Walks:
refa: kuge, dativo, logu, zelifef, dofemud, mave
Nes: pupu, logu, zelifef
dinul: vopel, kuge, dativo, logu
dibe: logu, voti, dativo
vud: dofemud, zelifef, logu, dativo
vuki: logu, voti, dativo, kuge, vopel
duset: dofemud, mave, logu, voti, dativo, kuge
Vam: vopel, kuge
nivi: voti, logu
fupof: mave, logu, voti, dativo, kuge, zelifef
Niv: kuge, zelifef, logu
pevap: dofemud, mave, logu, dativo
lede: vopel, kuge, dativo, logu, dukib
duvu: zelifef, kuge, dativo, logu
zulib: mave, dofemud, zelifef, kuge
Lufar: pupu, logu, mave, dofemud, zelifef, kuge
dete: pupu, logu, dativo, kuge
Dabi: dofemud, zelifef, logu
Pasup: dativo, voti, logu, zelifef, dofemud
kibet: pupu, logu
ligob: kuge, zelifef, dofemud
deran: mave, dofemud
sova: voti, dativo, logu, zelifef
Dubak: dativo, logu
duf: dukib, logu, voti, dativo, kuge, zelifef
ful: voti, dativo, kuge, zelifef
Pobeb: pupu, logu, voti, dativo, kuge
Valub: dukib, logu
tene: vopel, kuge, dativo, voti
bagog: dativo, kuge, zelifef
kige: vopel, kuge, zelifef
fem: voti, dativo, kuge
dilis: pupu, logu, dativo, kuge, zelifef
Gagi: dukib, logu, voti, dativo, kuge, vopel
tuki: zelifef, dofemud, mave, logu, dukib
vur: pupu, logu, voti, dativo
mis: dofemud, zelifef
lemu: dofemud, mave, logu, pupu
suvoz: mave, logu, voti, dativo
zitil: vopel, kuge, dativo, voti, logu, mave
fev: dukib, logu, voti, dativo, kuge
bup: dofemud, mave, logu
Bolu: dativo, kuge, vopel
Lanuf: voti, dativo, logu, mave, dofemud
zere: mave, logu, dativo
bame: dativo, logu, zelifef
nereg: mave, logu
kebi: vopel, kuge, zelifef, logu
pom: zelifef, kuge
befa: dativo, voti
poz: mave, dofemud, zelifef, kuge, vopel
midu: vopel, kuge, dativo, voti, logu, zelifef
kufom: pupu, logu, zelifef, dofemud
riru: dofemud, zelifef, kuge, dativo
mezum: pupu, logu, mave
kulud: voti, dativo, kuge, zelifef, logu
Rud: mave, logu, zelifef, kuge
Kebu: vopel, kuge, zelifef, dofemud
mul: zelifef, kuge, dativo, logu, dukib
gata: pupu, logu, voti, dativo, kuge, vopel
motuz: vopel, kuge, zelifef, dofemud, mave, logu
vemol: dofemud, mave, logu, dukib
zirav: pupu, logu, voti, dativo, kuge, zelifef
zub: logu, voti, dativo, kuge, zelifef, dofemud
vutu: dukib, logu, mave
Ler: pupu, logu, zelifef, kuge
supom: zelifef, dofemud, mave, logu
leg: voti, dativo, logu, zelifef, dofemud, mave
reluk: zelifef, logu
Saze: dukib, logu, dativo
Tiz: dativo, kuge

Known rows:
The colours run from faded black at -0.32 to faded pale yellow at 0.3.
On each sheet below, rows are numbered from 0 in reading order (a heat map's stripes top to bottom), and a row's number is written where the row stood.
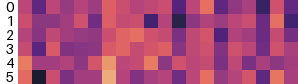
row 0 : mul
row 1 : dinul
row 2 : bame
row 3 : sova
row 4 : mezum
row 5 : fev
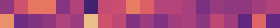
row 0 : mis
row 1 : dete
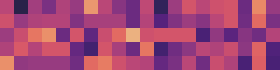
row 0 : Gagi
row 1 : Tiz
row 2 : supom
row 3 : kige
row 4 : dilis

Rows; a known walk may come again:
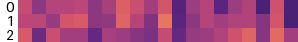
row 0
duvu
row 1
kebi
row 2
fem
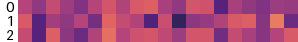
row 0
zere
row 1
vuki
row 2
suvoz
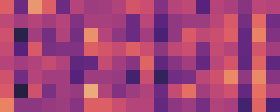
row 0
duset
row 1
Tiz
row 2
Gagi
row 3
sova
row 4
bagog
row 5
tene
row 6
fev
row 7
dilis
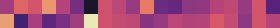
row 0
Kebu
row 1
vur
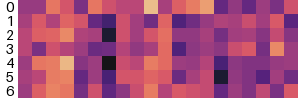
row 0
vemol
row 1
kige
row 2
ligob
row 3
ful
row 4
zulib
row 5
refa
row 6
deran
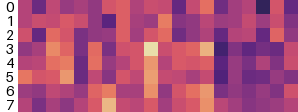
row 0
mul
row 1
pom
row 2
zub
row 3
tuki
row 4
bup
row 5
Lufar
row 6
vutu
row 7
Valub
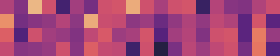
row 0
leg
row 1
dete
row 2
kulud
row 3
dinul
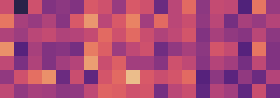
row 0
duf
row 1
mezum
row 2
reluk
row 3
zirav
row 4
Dubak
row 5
supom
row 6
bame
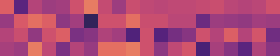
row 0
nivi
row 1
mis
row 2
Vam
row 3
vud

